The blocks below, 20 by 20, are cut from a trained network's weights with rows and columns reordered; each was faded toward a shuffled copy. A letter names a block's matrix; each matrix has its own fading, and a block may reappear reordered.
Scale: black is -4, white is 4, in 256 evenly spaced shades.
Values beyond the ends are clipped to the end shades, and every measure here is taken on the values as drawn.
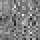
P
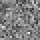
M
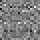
P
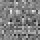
P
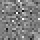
P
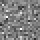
M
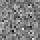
M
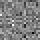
P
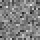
M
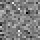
P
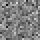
M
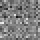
P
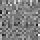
P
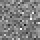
M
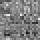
P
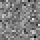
M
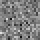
M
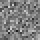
M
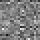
P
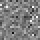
P
